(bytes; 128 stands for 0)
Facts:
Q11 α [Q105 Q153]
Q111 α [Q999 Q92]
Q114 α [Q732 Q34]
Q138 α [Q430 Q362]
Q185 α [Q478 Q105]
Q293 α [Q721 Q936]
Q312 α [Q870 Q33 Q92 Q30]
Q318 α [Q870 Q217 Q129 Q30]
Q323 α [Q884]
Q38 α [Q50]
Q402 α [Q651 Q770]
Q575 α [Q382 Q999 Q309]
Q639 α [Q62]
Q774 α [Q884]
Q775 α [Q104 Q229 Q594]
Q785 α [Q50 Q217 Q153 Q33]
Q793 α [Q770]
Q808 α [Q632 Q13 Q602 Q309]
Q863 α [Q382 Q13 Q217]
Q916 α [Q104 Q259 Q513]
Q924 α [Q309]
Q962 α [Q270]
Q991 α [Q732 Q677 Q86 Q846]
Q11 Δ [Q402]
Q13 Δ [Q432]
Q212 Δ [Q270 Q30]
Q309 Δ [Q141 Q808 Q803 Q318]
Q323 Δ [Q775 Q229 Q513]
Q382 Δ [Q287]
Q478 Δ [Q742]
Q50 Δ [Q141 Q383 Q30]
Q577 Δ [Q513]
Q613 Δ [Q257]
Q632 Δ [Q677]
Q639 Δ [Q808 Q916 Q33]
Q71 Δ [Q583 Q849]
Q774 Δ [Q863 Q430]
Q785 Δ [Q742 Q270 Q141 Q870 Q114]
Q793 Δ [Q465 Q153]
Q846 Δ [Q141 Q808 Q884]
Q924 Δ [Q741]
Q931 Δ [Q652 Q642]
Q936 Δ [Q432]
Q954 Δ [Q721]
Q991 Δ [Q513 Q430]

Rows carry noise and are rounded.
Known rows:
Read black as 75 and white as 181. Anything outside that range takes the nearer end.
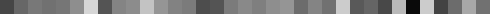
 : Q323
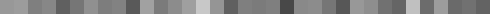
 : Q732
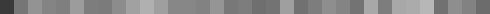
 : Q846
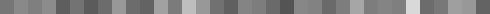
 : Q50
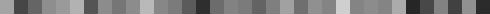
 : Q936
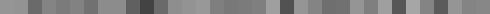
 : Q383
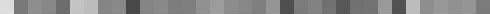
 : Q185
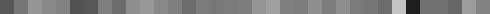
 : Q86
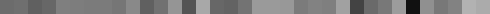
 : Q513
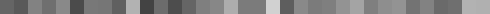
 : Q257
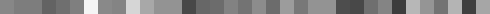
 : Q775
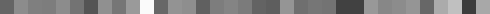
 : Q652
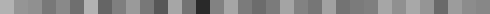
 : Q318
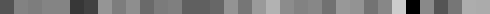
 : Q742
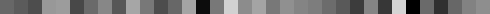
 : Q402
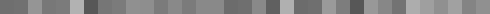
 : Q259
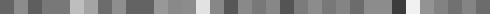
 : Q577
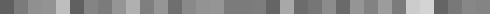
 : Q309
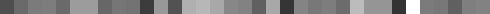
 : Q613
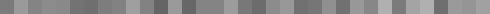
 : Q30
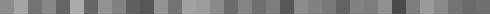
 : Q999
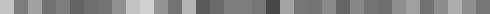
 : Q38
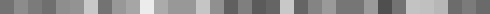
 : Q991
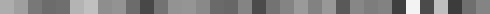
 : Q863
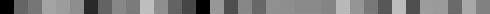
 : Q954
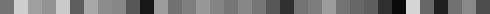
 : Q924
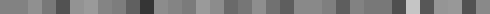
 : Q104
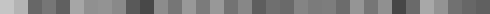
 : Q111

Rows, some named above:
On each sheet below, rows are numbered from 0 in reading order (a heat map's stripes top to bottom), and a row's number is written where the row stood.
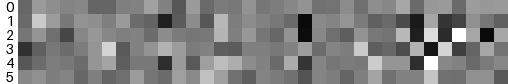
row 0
Q30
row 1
Q741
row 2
Q287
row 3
Q323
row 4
Q613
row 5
Q50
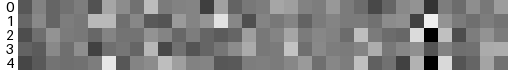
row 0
Q229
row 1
Q577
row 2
Q884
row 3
Q257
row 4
Q323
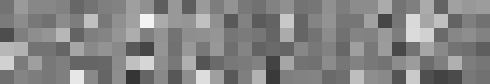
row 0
Q30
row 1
Q991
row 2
Q309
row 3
Q111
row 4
Q38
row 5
Q71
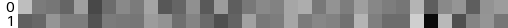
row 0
Q430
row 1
Q884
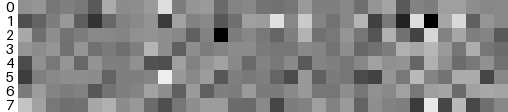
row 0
Q114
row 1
Q793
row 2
Q293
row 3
Q33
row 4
Q212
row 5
Q931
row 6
Q30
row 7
Q863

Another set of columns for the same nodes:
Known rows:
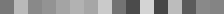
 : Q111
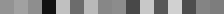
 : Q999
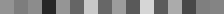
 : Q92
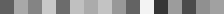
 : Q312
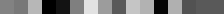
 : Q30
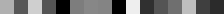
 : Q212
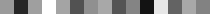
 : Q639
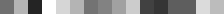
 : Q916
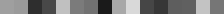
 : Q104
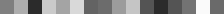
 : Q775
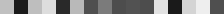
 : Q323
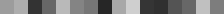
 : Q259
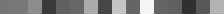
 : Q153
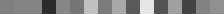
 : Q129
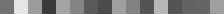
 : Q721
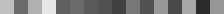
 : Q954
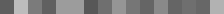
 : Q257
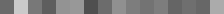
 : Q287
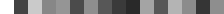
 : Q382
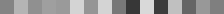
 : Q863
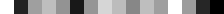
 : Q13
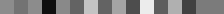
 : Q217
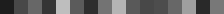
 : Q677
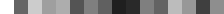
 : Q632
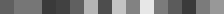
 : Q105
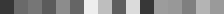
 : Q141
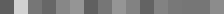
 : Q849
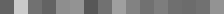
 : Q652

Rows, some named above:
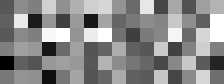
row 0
Q318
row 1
Q402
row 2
Q808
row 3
Q430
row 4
Q114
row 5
Q430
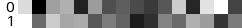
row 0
Q577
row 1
Q632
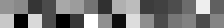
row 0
Q229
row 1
Q50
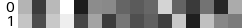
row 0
Q11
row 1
Q774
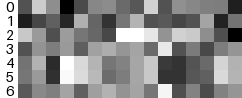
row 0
Q270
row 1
Q677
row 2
Q432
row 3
Q38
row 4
Q916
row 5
Q916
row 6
Q38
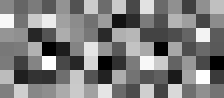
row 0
Q33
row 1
Q924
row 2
Q229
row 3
Q30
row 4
Q478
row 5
Q513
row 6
Q575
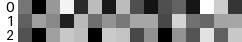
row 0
Q991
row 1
Q884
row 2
Q846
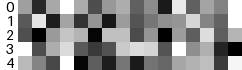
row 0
Q639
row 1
Q402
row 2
Q846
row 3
Q936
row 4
Q793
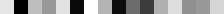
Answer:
Q309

